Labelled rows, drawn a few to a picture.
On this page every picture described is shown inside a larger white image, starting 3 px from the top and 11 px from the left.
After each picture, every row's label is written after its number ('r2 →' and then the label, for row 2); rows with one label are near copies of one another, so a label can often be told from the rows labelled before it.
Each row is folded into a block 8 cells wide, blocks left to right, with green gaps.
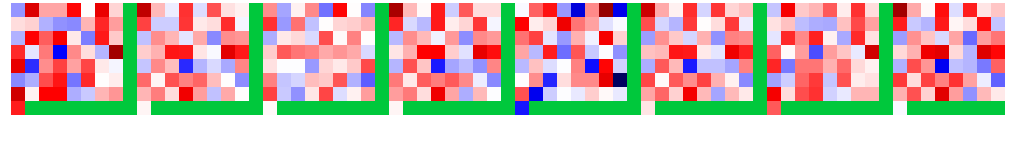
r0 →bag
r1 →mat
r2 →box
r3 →mat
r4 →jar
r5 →mat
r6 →bag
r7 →mat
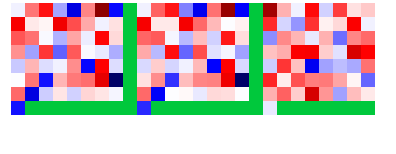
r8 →jar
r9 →jar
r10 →mat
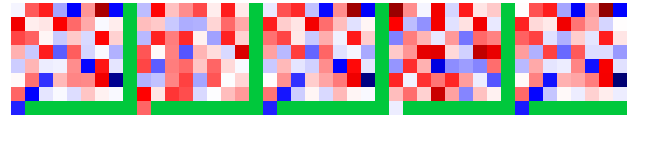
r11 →jar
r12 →bag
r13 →jar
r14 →mat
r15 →jar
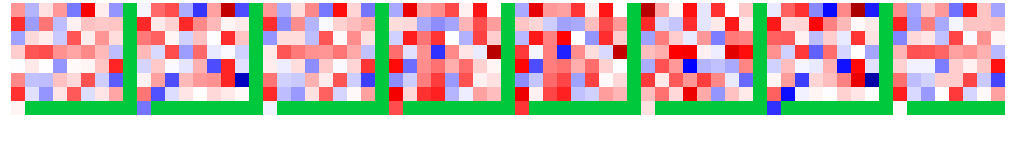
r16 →box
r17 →jar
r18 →box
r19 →bag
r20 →bag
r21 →mat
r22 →jar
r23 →box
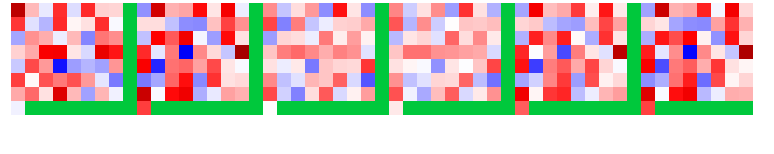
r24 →mat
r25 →bag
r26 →box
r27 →box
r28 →bag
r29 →bag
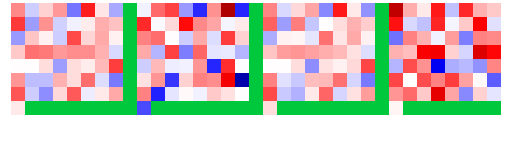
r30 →box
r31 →jar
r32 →box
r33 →mat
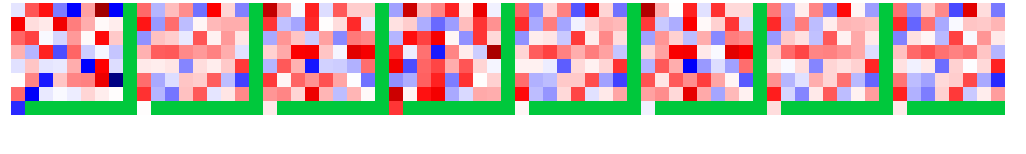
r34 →jar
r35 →box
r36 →mat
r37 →bag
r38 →box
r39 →mat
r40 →box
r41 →box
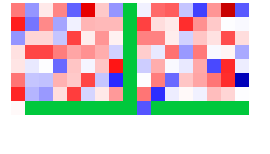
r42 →box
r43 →jar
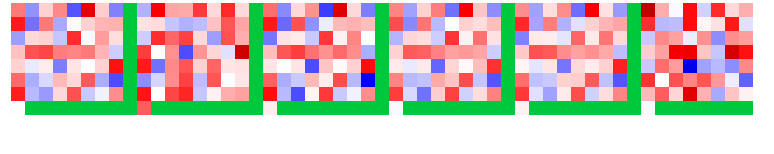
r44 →box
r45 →bag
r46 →box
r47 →box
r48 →box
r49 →mat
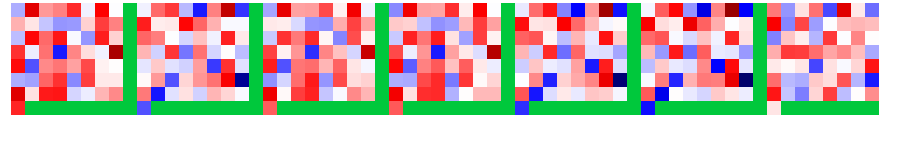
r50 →bag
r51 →jar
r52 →bag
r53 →bag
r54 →jar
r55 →jar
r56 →box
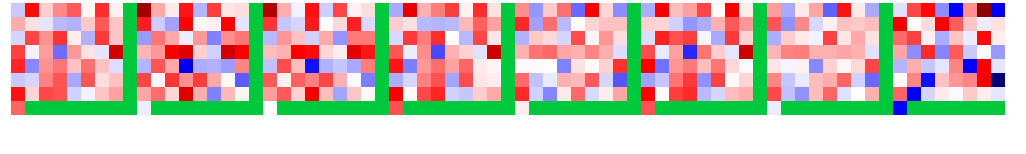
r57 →bag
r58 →mat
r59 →mat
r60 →bag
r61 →box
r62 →bag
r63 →box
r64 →jar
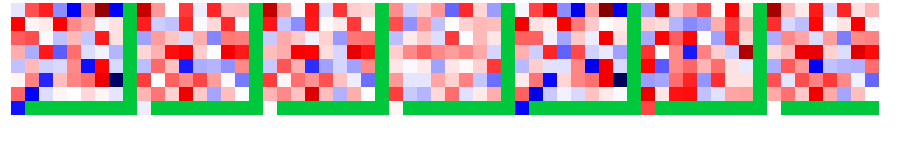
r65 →jar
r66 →mat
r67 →mat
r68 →box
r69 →jar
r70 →bag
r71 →mat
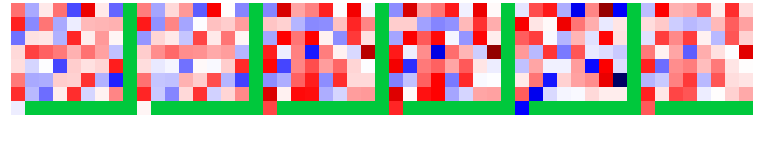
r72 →box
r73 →box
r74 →bag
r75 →bag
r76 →jar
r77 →bag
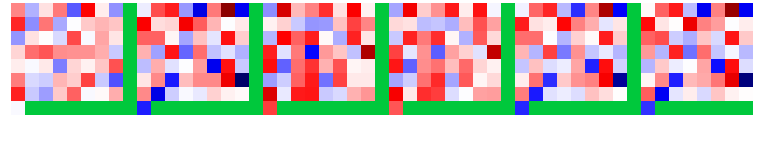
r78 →box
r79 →jar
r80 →bag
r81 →bag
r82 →jar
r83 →jar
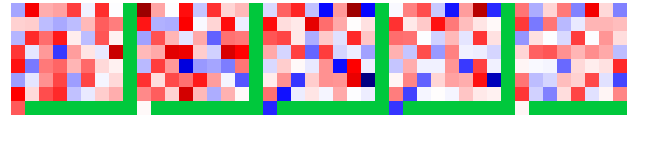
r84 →bag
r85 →mat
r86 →jar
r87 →jar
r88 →box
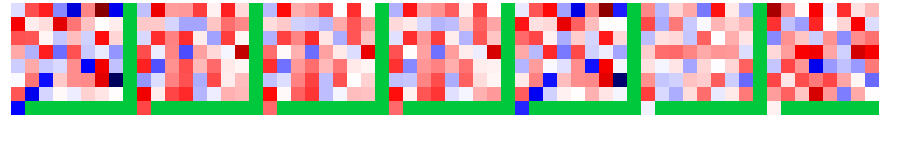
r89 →jar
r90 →bag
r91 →bag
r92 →bag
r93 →jar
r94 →box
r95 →mat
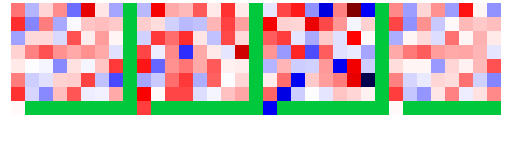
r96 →box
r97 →bag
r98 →jar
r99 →box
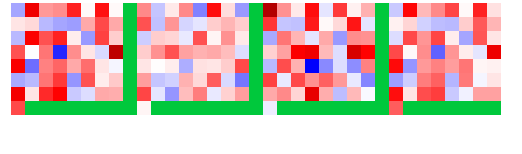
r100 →bag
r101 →box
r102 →mat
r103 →bag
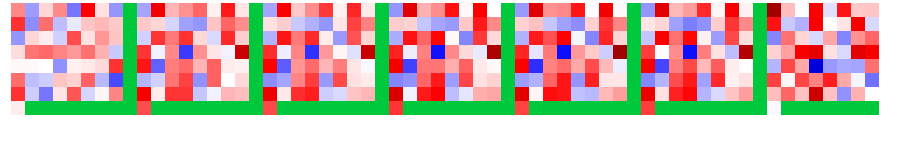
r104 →box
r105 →bag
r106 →bag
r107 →bag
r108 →bag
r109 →bag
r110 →mat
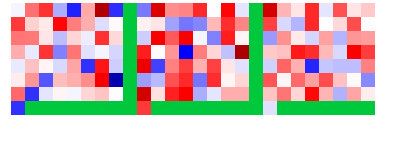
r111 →jar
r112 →bag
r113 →mat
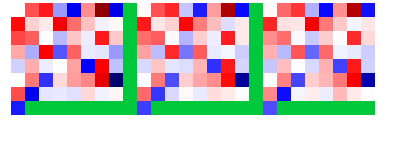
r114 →jar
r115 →jar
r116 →jar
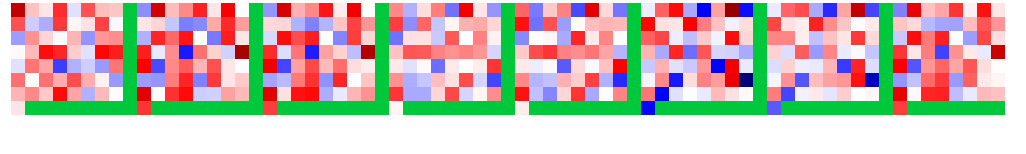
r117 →mat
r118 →bag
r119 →bag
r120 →box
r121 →box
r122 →jar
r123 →jar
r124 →bag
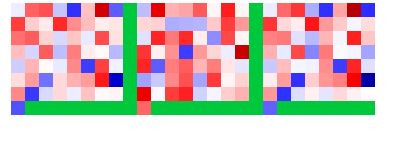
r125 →jar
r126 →bag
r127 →jar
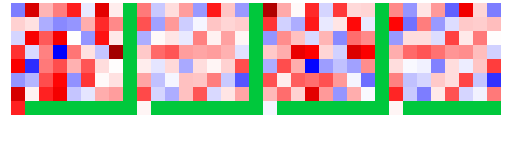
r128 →bag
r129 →box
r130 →mat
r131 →box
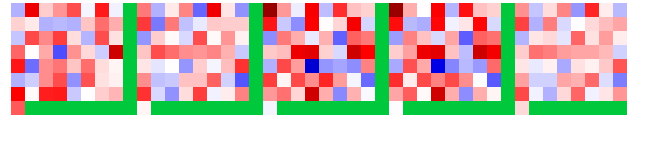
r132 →bag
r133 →box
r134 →mat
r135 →mat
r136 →box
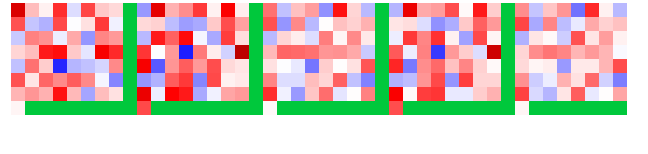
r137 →mat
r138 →bag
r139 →box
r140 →bag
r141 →box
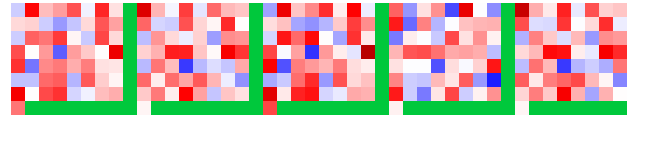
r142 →bag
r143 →mat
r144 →bag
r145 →box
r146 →mat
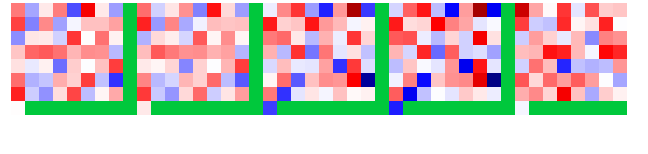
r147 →box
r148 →box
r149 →jar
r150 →jar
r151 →mat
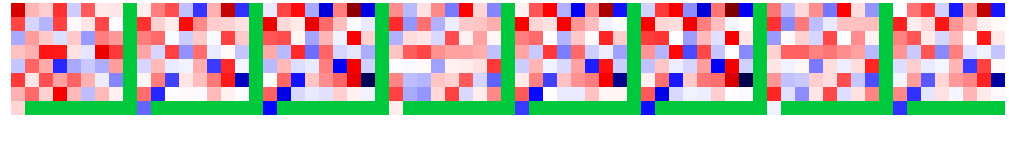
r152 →mat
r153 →jar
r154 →jar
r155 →box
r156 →jar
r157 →jar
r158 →box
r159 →jar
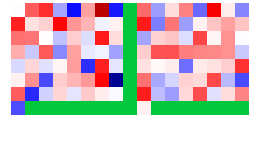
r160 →jar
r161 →box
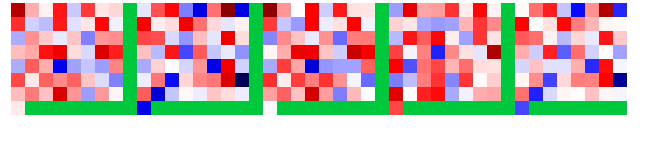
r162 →mat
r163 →jar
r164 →mat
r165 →bag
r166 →jar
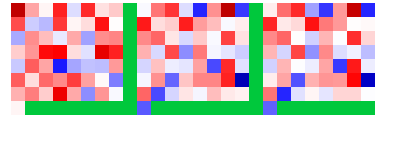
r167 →mat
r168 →jar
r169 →jar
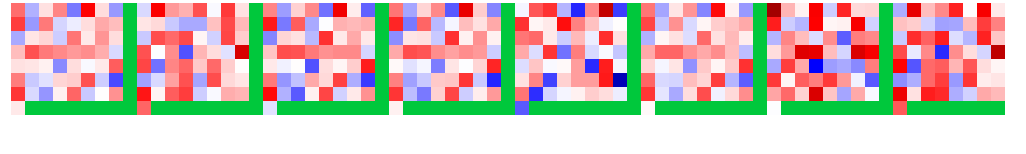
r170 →box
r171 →bag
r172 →box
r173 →box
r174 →jar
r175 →box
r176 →mat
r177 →bag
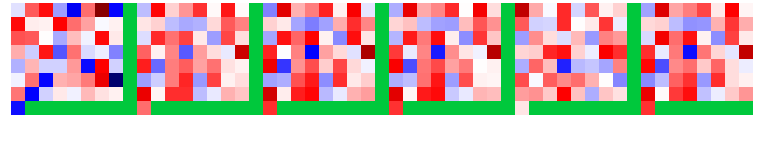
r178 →jar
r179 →bag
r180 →bag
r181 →bag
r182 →mat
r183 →bag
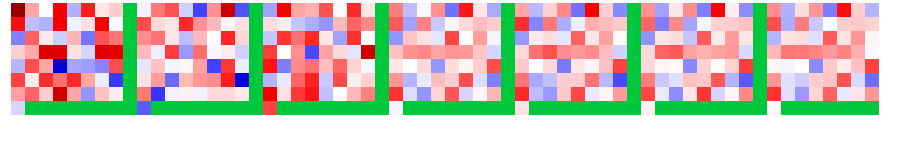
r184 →mat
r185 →jar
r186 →bag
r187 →box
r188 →box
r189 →box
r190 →box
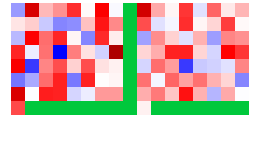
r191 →bag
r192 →mat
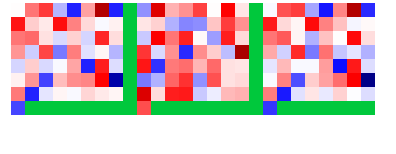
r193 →jar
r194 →bag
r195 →jar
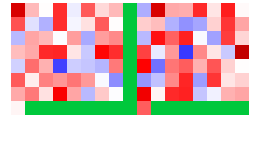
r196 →mat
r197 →bag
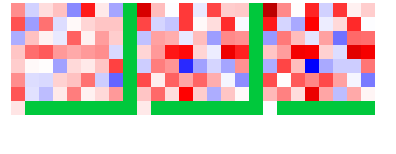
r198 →box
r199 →mat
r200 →mat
